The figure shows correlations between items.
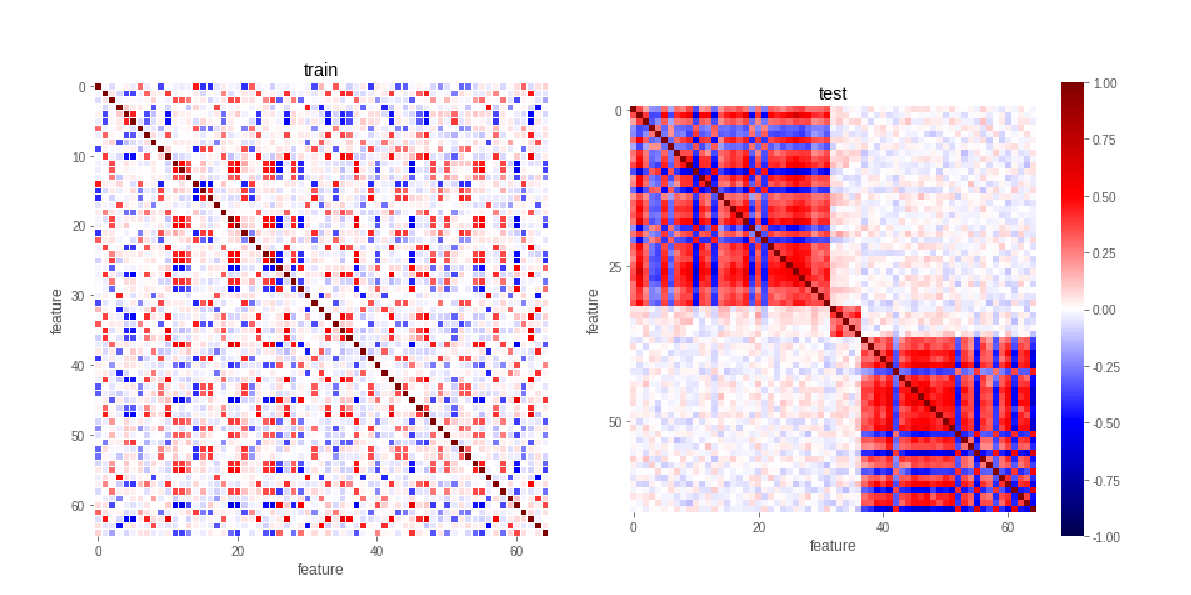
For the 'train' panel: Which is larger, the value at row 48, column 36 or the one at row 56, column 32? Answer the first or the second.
the first
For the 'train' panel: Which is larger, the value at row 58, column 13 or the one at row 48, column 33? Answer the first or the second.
the first
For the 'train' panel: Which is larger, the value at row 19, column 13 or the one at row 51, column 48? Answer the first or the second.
the first
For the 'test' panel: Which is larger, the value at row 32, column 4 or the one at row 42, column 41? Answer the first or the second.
the first
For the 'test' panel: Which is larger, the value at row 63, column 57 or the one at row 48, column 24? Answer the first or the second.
the first
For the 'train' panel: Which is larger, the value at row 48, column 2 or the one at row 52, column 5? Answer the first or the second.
the first
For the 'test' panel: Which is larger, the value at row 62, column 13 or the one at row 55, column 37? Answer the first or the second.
the first
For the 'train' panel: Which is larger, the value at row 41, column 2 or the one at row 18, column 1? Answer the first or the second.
the second
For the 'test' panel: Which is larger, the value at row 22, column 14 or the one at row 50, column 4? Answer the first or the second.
the first
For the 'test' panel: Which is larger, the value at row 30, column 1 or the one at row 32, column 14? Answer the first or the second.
the first
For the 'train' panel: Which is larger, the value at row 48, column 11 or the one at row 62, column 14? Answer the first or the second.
the first
